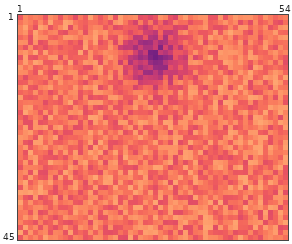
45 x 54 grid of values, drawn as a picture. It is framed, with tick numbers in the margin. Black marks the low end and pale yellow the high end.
The ninth with the lowest average is the top middle. Overall the values sit about 70% of the way up the scale. No row or column stands out. A single dip lies in the top middle.
